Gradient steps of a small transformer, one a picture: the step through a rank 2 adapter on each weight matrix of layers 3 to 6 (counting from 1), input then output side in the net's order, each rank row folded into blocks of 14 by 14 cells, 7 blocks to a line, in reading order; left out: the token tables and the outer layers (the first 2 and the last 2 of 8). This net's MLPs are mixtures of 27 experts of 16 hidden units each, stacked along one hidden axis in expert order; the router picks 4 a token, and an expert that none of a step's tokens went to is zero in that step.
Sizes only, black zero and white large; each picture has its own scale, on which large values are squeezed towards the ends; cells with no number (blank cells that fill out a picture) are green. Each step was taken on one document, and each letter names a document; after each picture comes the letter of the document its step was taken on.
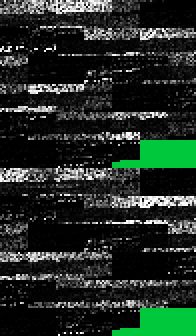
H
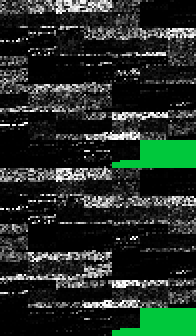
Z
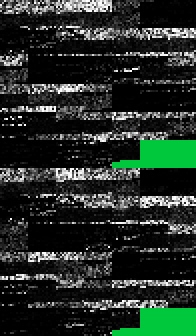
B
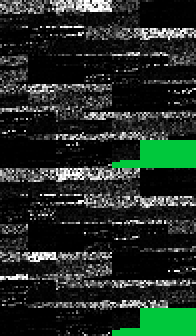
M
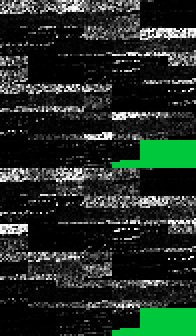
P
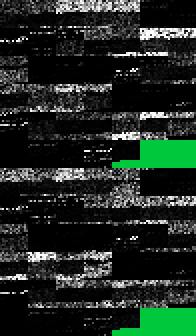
Z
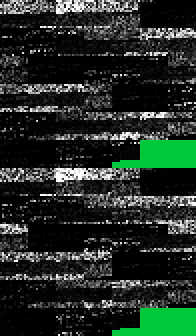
H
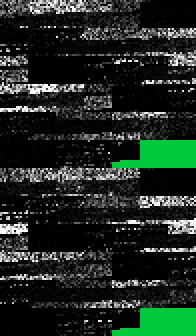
P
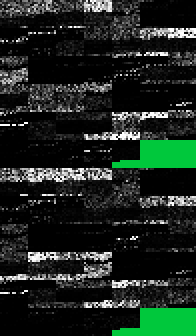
Z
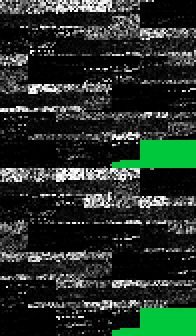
B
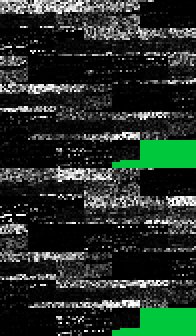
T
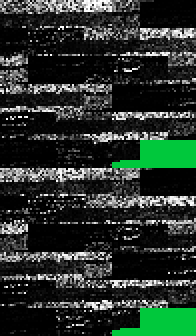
B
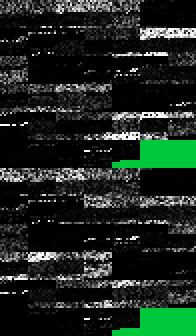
Z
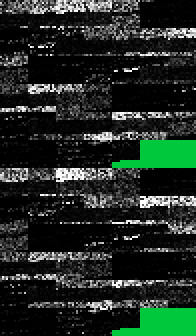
B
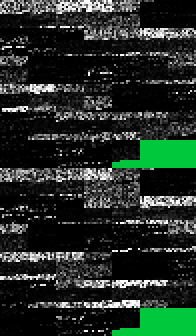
T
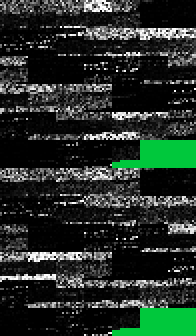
M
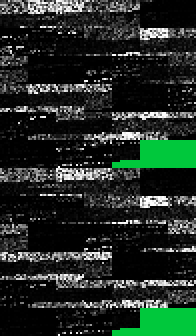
H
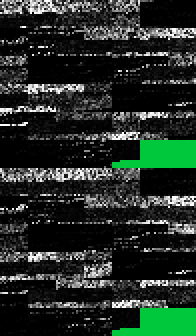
Z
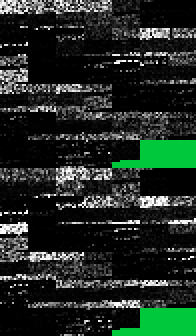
P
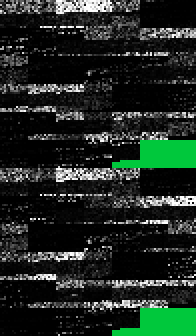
H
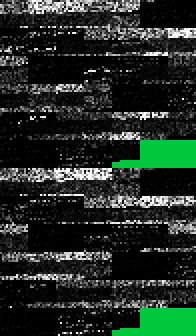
H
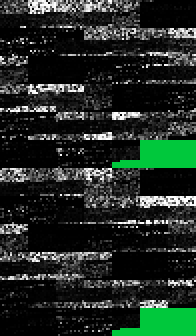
T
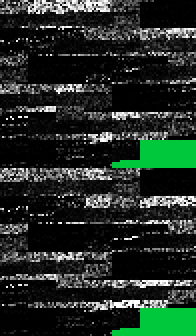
B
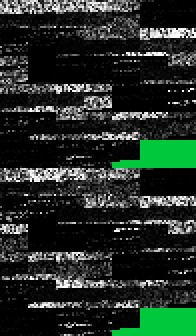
P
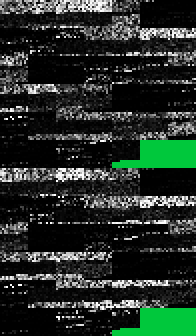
B
